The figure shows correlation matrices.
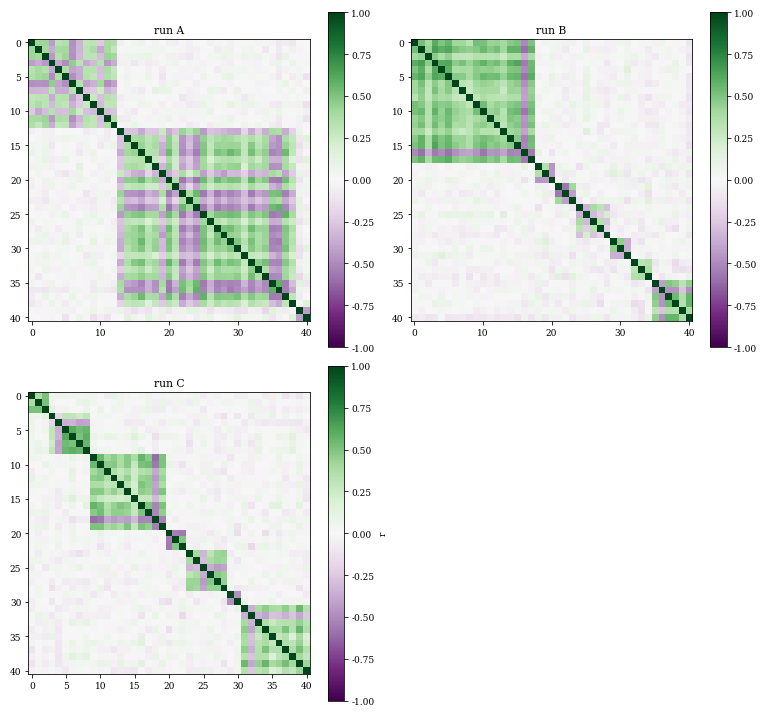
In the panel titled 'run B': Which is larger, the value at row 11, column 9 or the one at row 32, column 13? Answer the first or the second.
the first
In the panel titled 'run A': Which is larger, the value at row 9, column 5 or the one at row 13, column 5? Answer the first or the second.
the first
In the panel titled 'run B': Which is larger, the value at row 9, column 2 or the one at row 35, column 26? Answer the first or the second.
the first
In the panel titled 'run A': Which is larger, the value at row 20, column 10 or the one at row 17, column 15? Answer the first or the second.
the second
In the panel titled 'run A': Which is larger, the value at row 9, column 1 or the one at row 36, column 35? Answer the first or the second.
the second
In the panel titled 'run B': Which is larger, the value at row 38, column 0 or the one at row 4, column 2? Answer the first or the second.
the second
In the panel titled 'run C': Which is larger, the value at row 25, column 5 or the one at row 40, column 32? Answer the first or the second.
the first
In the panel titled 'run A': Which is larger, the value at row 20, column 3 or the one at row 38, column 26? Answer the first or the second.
the second
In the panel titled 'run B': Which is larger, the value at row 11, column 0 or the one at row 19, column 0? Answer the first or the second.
the first
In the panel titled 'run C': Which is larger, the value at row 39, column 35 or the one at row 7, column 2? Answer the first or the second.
the first
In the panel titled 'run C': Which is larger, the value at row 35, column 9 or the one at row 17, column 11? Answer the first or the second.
the second
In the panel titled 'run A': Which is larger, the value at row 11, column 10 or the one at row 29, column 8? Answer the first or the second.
the second
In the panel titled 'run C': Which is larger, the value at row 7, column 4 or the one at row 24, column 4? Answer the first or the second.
the second
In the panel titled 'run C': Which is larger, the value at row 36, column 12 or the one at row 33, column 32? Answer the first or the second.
the first
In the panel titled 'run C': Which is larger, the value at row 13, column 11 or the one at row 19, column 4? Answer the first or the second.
the first
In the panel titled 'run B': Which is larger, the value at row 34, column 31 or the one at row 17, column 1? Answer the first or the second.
the second
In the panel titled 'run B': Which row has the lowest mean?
16
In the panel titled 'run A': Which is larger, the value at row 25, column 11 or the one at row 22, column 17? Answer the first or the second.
the first
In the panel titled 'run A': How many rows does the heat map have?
41
